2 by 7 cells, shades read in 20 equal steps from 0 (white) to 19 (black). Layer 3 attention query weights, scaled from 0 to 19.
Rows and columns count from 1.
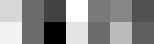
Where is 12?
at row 2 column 7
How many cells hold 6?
0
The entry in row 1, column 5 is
10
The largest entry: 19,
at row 2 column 3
